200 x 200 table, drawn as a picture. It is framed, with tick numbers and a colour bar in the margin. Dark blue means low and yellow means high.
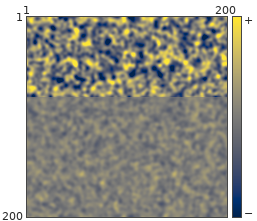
No overall slope runs across the table. A few values lie far out on both sides of the bulk. The texture is blotchy. There are no regular stripes. A horizontal seam about 40% of the way down splits the table, and the bottom part is calmer.
